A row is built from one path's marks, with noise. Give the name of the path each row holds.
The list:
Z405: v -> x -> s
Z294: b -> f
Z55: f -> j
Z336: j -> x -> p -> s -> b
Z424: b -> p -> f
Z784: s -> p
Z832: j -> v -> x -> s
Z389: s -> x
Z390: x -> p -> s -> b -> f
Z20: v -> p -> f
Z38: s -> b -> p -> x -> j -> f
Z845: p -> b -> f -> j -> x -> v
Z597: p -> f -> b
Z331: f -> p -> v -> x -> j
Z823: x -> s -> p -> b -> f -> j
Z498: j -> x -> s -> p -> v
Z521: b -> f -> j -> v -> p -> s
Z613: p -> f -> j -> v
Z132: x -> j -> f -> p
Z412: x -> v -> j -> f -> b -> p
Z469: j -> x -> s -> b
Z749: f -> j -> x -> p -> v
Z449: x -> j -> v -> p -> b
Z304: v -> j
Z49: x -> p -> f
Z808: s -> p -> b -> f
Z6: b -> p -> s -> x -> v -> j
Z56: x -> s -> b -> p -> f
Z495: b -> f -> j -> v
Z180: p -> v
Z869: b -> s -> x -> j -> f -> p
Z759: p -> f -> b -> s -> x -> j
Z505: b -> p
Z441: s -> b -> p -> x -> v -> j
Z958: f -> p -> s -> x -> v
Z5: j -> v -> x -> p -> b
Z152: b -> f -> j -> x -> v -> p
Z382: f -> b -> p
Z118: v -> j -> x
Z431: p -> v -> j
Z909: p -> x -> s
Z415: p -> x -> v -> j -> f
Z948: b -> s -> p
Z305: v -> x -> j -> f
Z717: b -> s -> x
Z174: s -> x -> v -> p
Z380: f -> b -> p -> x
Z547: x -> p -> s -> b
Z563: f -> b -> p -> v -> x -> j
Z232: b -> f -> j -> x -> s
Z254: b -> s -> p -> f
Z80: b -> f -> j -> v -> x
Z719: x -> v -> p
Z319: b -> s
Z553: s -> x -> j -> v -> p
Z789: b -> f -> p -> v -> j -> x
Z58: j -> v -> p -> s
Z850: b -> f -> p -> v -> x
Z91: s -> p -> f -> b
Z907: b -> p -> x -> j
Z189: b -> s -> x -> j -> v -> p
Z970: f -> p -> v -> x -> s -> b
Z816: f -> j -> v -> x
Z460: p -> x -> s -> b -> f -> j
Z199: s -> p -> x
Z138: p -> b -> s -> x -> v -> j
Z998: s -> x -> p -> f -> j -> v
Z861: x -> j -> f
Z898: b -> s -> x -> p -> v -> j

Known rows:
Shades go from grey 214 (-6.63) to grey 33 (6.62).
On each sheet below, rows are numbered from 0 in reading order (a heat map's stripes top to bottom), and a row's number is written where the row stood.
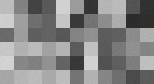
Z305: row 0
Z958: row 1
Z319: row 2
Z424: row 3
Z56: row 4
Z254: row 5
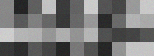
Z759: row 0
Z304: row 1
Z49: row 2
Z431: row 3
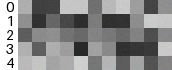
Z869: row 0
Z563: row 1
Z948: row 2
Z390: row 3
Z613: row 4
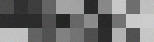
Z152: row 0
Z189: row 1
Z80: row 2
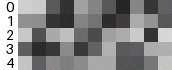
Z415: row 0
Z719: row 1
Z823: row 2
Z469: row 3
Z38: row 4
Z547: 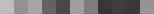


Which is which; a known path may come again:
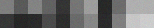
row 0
Z304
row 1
Z189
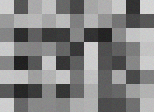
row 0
Z823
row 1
Z254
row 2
Z563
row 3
Z56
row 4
Z759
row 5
Z613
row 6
Z469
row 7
Z38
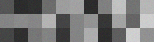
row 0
Z152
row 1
Z495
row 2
Z118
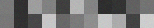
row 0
Z336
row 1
Z232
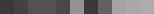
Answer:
Z180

